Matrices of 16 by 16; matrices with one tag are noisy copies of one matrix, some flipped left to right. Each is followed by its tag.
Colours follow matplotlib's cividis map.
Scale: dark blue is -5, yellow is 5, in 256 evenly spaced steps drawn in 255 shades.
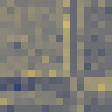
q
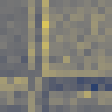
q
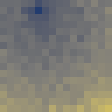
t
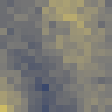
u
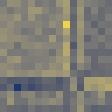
q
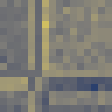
q
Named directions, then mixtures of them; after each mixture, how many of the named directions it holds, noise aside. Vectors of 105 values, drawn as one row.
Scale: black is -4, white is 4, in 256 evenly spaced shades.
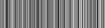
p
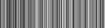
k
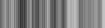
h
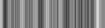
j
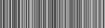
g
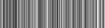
three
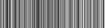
two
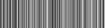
two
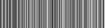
two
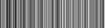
two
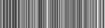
three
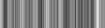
one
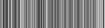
three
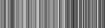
two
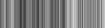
two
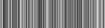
two
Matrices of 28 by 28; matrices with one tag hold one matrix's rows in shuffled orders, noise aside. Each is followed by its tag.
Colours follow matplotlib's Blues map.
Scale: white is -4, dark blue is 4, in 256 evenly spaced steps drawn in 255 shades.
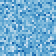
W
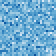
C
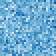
W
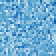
W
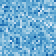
C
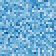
C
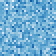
W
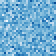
W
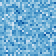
W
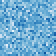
W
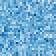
C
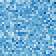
W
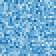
C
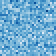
C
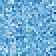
W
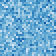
W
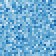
W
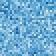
C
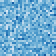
W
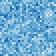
C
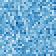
W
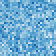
C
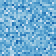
W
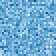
C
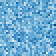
W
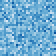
W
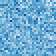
C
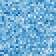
C
